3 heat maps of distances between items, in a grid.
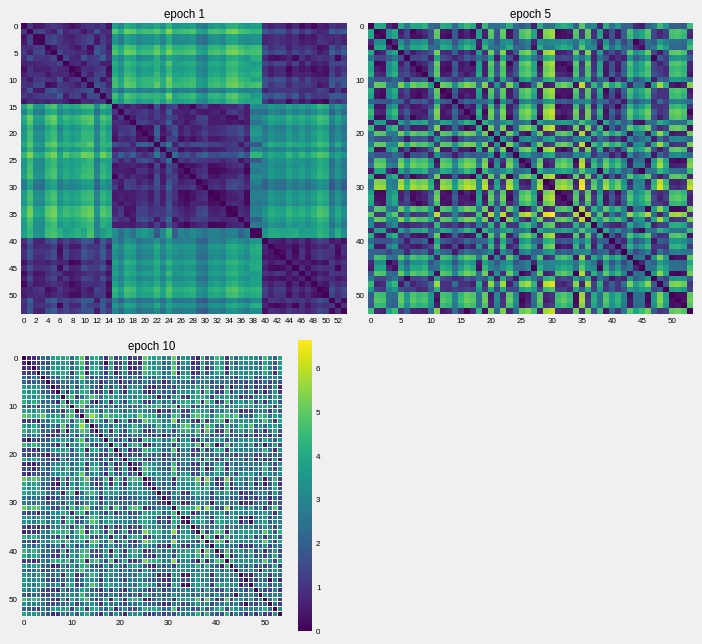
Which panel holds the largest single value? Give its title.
epoch 5
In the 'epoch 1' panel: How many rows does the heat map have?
54
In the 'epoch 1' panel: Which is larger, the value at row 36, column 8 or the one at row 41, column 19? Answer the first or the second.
the first
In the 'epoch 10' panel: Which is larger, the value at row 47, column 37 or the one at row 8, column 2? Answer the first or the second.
the first
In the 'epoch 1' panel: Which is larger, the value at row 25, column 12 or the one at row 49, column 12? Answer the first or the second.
the first
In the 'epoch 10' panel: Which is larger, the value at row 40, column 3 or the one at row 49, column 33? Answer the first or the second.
the first
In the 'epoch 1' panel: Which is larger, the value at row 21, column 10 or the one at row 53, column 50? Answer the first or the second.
the first
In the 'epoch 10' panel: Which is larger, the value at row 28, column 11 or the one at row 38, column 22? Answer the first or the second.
the second
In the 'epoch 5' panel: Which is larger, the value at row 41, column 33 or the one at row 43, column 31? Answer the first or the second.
the second
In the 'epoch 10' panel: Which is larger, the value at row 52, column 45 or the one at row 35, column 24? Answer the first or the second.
the first
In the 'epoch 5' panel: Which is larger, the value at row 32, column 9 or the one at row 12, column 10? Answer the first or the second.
the second
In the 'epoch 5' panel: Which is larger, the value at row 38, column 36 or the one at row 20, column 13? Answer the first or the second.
the second
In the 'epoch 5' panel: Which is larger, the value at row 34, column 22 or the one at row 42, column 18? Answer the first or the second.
the second
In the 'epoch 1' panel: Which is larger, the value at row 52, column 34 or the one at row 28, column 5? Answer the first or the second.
the second
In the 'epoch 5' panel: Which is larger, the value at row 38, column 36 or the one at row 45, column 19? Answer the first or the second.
the second
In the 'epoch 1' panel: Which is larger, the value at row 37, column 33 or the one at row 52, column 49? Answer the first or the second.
the second
